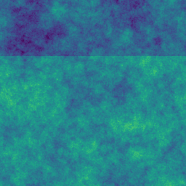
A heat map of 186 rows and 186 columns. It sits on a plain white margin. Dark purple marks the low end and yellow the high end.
On average the colour sits 40% of the way up the scale. No regular stripes run through it. The ninth with the lowest average is the top left. The bottom part is higher, past a seam about 30% of the way down.
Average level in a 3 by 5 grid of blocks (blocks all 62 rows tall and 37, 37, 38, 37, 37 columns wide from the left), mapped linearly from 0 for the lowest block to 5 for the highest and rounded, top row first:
01212 / 54344 / 44444
